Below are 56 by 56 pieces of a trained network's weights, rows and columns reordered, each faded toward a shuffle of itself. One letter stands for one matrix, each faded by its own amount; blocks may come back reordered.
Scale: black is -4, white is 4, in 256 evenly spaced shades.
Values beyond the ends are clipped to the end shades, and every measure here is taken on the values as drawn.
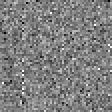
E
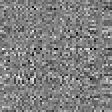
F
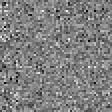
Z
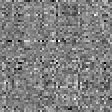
F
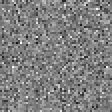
E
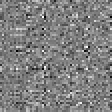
F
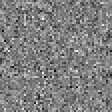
E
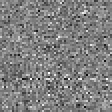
Z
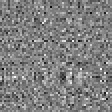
F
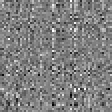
F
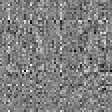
F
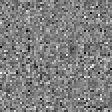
Z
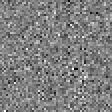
E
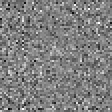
Z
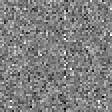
E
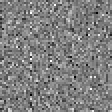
E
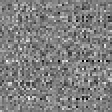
F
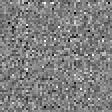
Z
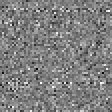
Z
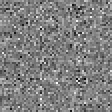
Z
